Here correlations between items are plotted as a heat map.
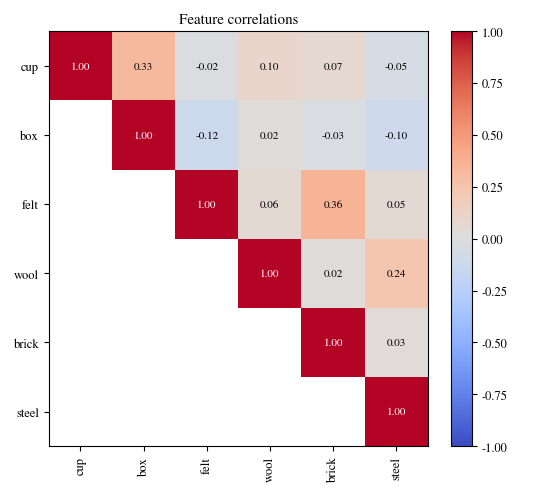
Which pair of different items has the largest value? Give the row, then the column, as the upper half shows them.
felt, brick
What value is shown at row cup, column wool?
0.10
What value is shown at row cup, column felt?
-0.02
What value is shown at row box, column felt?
-0.12
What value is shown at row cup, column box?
0.33
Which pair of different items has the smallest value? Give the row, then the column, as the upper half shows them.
box, felt
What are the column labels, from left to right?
cup, box, felt, wool, brick, steel
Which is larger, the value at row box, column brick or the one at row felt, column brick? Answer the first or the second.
the second
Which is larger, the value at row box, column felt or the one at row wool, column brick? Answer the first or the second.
the second
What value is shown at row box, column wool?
0.02
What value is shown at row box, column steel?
-0.10
